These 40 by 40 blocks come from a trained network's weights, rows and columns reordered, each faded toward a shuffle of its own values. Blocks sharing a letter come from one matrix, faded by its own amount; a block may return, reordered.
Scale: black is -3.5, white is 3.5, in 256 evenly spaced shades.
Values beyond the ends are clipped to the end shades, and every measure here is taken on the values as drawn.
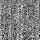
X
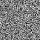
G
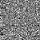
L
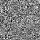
G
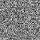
G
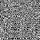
L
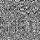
L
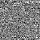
L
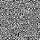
L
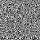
L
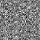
L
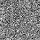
G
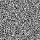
G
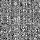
X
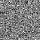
G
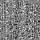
X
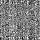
X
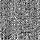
X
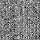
X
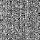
X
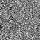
G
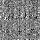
X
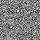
L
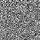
G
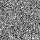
G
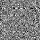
L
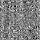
X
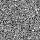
G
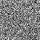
G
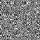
L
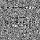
L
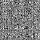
X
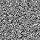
L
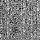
X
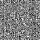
X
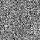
G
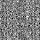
X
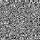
L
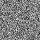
G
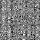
X
